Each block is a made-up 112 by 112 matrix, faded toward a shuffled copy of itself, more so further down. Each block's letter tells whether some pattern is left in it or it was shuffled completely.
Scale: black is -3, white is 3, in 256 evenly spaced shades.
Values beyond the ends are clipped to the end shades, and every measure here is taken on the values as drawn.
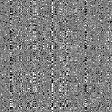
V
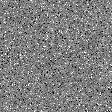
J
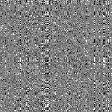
V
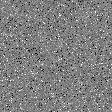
J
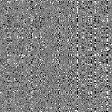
V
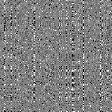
V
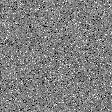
J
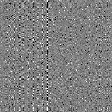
V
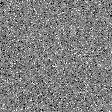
J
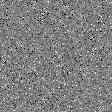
J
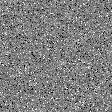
J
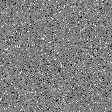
J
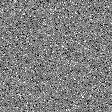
J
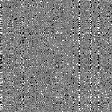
V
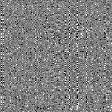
V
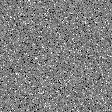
J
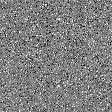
J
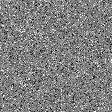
J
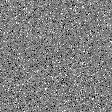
J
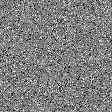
J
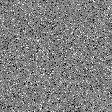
J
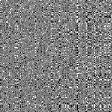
V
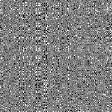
V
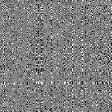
V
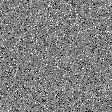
J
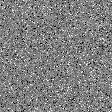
J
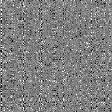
V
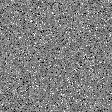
J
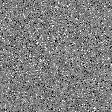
J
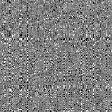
V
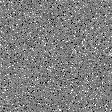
J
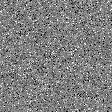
J
